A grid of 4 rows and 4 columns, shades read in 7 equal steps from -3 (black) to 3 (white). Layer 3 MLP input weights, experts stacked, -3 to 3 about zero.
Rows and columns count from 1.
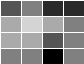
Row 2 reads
1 2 1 0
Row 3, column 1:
1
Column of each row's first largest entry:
2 2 1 1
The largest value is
2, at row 2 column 2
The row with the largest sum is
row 2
